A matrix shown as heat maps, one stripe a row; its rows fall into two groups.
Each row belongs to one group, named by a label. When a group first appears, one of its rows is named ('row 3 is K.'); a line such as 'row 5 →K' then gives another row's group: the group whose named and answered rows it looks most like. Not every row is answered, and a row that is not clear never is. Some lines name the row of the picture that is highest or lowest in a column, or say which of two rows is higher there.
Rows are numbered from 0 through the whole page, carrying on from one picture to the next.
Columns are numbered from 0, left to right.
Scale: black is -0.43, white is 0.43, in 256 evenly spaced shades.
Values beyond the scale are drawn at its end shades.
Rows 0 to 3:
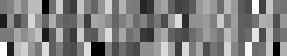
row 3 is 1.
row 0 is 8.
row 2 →8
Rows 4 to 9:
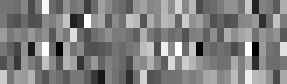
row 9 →1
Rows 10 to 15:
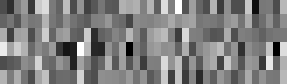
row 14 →8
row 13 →1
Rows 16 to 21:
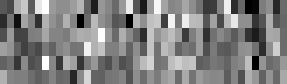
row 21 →1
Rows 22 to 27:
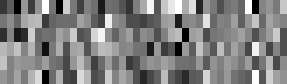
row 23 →8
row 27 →8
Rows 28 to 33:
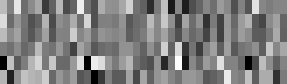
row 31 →8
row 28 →8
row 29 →1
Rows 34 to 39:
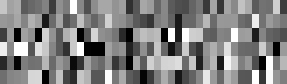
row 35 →8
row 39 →8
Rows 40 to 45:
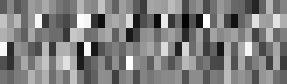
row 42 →1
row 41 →8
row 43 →1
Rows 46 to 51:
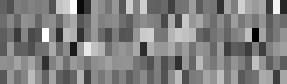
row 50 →8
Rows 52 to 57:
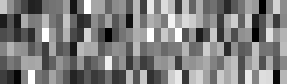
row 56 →8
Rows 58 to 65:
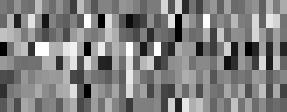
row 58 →8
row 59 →8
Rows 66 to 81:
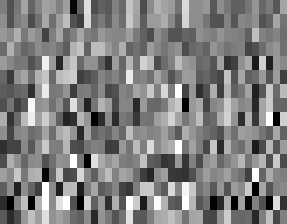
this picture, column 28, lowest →72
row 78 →8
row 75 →1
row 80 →1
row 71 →1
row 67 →1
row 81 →1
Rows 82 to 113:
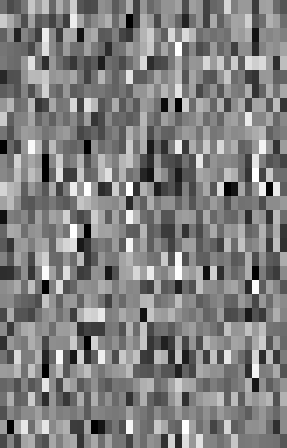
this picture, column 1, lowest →112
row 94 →8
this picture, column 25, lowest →89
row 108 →8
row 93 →8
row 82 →1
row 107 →8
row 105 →1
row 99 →1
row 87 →1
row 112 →1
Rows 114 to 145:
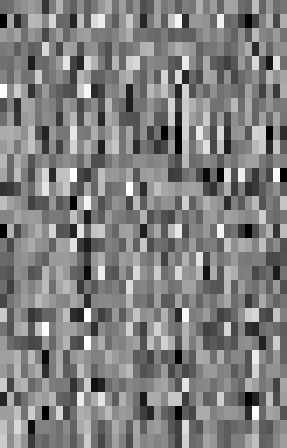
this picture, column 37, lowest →138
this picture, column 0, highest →120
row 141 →1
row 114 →8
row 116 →8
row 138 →1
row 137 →1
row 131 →1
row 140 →8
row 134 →1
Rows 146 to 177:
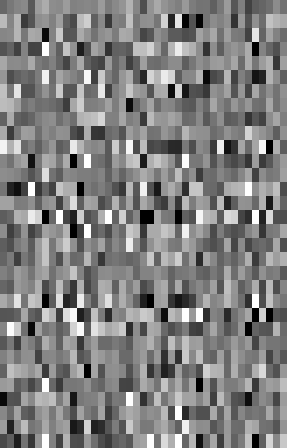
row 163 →1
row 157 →1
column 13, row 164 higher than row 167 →Yes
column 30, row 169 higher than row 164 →Yes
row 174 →1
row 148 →8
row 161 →8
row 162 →1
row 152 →8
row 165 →1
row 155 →1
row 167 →8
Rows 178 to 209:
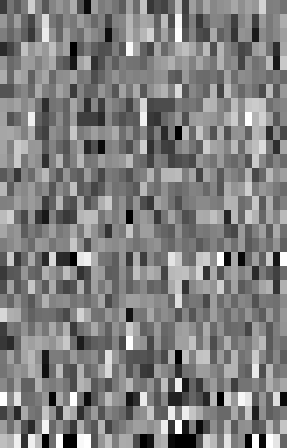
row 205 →8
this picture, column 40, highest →196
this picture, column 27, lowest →209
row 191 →1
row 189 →8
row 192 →8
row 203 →8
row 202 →1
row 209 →8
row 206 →1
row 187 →8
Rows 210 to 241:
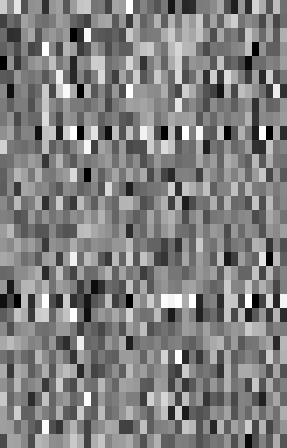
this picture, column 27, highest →231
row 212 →1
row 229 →8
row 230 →1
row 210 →8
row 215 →8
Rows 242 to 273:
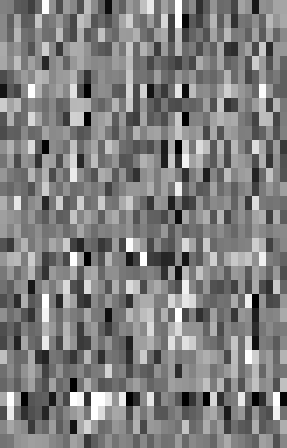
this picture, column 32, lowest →271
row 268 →8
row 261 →8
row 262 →1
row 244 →8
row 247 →1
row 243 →8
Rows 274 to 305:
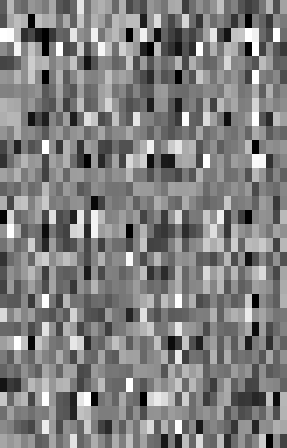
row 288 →1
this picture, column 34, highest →276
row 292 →1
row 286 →8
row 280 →8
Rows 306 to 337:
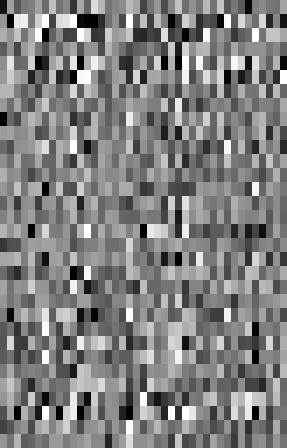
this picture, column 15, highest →308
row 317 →8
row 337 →8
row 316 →1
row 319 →8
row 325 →1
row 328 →1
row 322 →1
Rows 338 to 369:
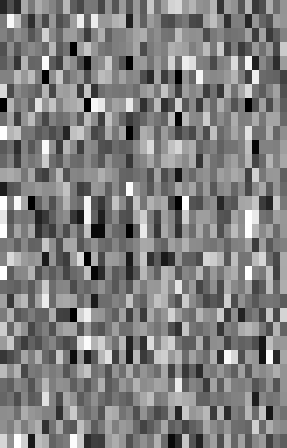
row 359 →1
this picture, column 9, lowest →347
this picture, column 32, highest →363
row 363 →8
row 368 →8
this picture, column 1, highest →339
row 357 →1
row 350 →8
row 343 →8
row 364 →8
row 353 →1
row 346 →8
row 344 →1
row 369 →1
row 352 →1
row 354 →1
